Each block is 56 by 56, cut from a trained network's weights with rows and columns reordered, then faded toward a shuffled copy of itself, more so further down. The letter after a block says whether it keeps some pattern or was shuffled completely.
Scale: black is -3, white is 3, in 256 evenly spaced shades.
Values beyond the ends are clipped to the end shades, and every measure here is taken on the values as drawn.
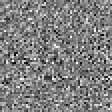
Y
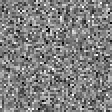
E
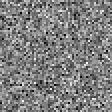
E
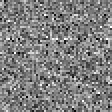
Y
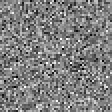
E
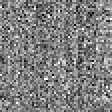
Y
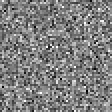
E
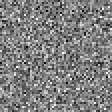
E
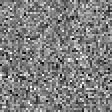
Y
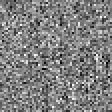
Y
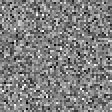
E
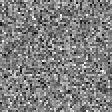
E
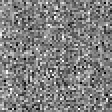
Y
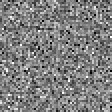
E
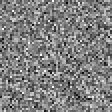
E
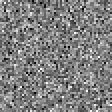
E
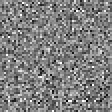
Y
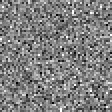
E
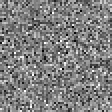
E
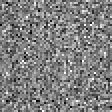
Y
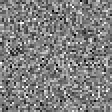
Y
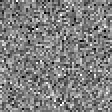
E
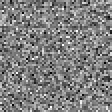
E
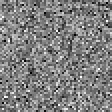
E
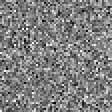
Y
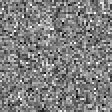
E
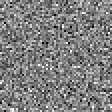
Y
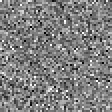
E
